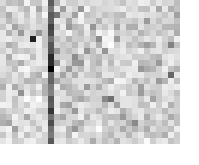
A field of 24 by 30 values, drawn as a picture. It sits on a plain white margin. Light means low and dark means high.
Overall the values sit about 20% of the way up the scale. No overall slope runs across the table. Column 9 differs from the columns beside it. Most values sit low, with a long tail of high ones.
